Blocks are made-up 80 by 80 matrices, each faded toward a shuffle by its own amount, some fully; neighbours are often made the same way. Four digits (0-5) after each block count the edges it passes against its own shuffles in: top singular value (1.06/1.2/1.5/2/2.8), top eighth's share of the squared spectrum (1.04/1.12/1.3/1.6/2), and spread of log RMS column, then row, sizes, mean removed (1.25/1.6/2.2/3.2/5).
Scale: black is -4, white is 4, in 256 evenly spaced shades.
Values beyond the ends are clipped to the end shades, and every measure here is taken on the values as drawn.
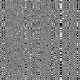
5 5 3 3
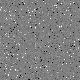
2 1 0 0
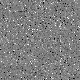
2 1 0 0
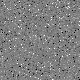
1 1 0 0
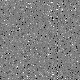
3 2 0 0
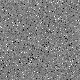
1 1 0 0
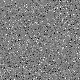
0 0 0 0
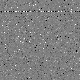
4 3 0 1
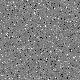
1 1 0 0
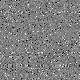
3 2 0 1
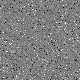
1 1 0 0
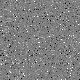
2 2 0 1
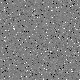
0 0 0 1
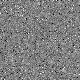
0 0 0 0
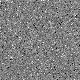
0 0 0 0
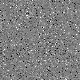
3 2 0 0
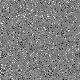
3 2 0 0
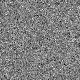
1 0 0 0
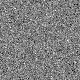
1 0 0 0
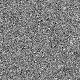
2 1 0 0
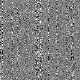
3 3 4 0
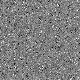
0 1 1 0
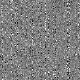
2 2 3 0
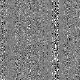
2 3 4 0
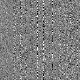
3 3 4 0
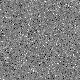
0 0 0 0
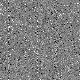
1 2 2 0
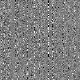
2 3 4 0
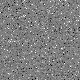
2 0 0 0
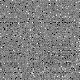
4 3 1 1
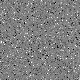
2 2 0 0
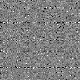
4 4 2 2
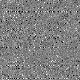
4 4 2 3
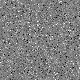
2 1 0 0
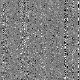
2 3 3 0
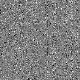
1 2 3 0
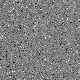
0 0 0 0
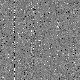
3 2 2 0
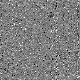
1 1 2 0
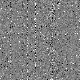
2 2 2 0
